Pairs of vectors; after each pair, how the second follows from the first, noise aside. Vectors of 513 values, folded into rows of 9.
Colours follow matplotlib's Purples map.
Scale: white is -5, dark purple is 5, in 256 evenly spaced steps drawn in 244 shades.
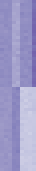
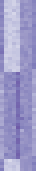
wrapped around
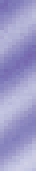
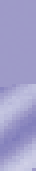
partly zeroed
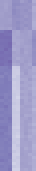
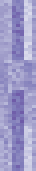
wrapped around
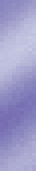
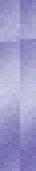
wrapped around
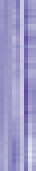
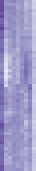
wrapped around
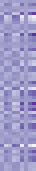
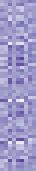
wrapped around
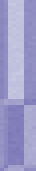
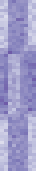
wrapped around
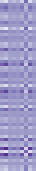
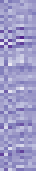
wrapped around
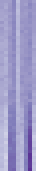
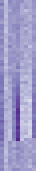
wrapped around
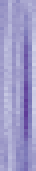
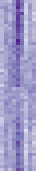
wrapped around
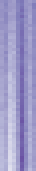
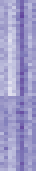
wrapped around
